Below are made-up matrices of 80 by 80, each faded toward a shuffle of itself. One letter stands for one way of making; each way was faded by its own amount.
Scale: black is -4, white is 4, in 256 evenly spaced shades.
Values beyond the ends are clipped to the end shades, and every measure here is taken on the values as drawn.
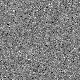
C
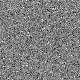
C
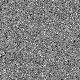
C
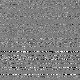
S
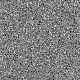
C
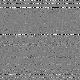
S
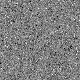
C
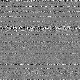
S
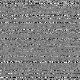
S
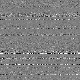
S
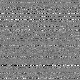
S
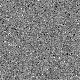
C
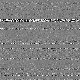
S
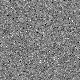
C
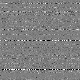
S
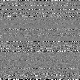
S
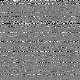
S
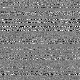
S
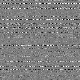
S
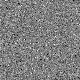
C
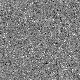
C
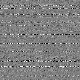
S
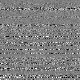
S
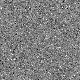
C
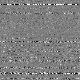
S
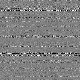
S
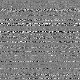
S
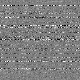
S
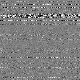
S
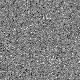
C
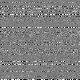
S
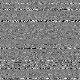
S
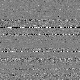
S
